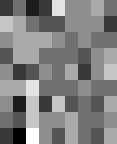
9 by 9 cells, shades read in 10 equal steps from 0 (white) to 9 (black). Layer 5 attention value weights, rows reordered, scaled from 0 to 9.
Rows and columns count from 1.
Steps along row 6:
same down up same same down up same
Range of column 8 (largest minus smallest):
3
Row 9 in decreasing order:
9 7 6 6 5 4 3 3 0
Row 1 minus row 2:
5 2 3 1 -5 0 0 -1 -2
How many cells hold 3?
15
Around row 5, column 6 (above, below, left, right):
5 5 5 7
